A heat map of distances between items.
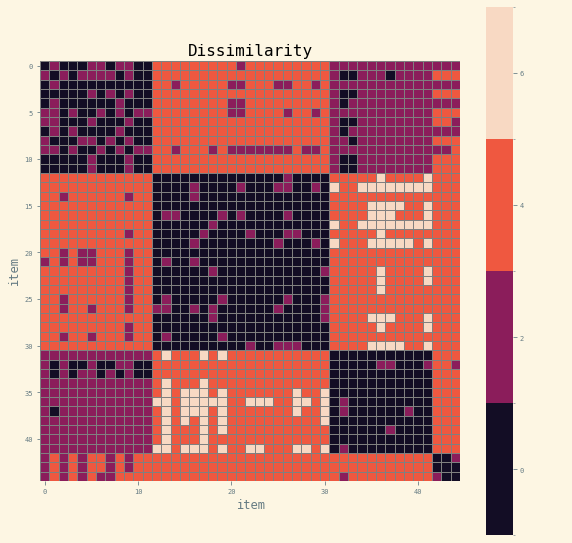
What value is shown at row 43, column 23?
4
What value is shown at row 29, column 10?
4
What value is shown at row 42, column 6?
4
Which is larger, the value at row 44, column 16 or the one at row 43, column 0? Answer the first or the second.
the first
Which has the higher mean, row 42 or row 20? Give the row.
42
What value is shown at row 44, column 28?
4
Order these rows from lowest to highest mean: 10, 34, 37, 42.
10, 34, 37, 42
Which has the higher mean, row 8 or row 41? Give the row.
41
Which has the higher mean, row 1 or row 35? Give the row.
35
